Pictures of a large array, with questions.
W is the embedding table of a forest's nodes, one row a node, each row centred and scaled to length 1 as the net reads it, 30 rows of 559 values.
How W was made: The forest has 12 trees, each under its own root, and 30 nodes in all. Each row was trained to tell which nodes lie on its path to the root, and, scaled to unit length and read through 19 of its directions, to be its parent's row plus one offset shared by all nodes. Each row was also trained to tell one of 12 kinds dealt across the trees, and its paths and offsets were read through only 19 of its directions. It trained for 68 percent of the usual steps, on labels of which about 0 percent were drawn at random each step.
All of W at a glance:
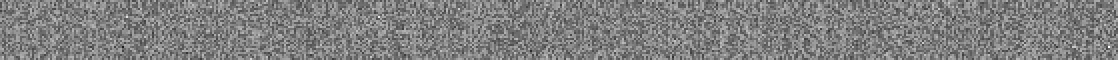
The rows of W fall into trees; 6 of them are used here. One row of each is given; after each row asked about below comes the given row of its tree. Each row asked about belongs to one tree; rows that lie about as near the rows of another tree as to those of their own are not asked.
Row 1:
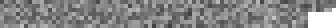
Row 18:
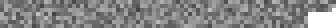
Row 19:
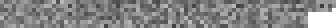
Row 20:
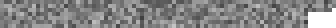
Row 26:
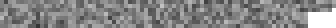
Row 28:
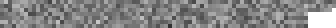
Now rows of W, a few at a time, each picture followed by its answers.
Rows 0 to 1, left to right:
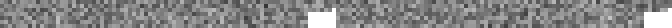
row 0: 19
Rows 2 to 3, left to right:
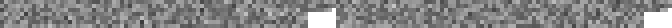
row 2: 26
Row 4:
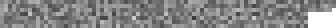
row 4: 1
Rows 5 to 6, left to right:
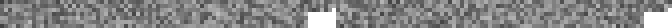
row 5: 28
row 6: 18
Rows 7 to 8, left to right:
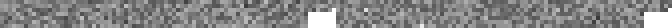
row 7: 20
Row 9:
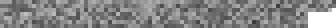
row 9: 18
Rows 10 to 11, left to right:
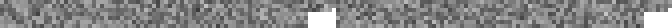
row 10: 28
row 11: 19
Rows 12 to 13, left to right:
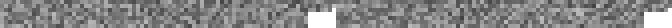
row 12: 1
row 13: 20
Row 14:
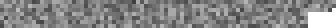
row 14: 19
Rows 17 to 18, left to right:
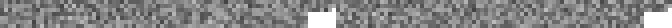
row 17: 28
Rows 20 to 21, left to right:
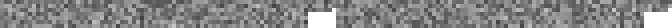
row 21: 1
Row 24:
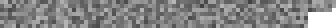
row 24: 19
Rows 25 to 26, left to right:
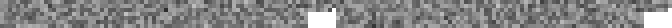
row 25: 1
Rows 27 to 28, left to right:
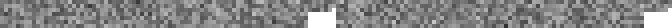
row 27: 28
